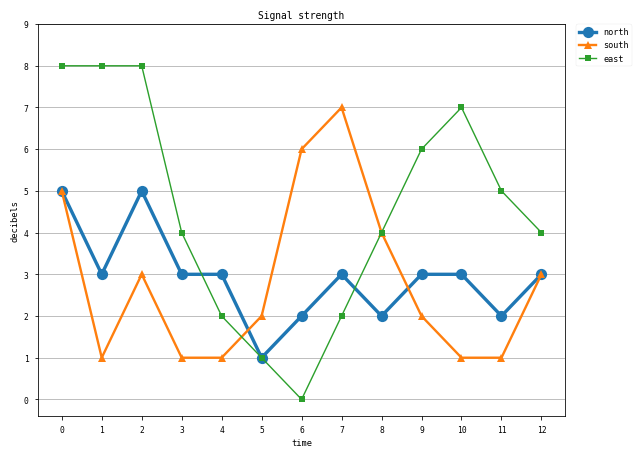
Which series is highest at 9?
east
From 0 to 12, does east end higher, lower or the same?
lower
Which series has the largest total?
east
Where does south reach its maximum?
7
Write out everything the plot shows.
Title: Signal strength
x-axis: time, ticks 0 1 2 3 4 5 6 7 8 9 10 11 12
y-axis: decibels, ticks 0 1 2 3 4 5 6 7 8 9
Legend: north, south, east
Values:
north: 5 3 5 3 3 1 2 3 2 3 3 2 3
south: 5 1 3 1 1 2 6 7 4 2 1 1 3
east: 8 8 8 4 2 1 0 2 4 6 7 5 4
